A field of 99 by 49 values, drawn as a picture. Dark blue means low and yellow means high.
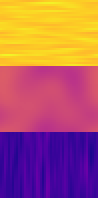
It is made of 3 by 1 panels. Panel 1,1: very high, streaked across, faint in contrast. Panel 2,1: middling, smooth, faint in contrast. Panel 3,1: very low, streaked downward, faint in contrast.
